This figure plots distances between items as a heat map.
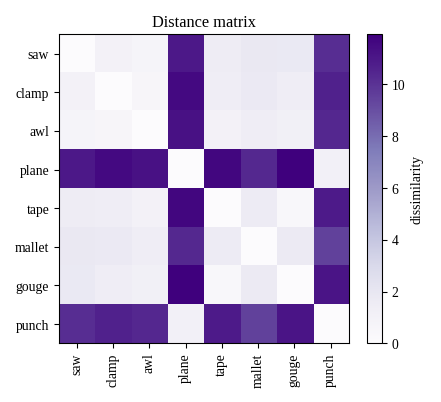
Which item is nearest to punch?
plane
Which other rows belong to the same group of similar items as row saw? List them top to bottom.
clamp, awl, tape, mallet, gouge
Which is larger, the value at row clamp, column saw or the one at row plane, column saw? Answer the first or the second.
the second
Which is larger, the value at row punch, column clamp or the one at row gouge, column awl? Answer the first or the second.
the first
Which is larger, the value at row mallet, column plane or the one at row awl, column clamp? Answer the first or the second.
the first
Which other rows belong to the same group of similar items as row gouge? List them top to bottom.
saw, clamp, awl, tape, mallet
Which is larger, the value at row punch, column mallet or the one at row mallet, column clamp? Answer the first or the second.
the first
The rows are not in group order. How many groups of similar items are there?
2
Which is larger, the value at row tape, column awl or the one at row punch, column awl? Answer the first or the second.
the second
